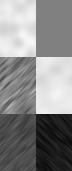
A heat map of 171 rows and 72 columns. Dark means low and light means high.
The table splits into 3 rows of 2 panels. Panel 1,1: very high, smooth, faint in contrast. Panel 1,2: middling, flat. Panel 2,1: middling, slanting up to the right. Panel 2,2: very high, smooth, faint in contrast. Panel 3,1: low, slanting up to the right, faint in contrast. Panel 3,2: very low, slanting down to the right, faint in contrast.
